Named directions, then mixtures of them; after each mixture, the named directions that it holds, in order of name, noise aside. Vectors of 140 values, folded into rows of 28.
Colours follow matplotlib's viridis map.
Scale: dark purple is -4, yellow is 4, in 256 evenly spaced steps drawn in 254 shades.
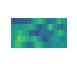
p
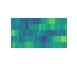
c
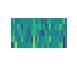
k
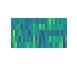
c, k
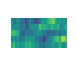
c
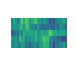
c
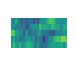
c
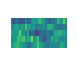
p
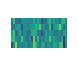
k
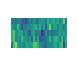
c, k, p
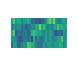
c, k, p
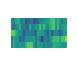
c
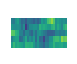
c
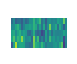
k, p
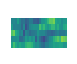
c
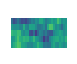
c, p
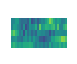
c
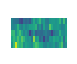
c, k, p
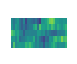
c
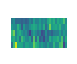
c, k, p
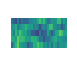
p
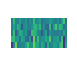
k
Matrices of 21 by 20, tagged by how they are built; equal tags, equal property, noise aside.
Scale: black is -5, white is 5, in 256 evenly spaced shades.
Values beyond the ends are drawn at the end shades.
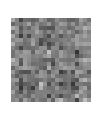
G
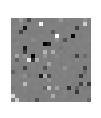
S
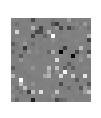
S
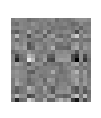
G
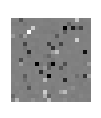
S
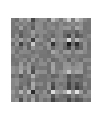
G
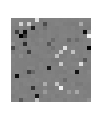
S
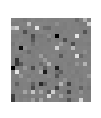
S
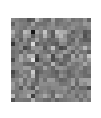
G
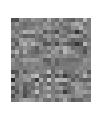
G
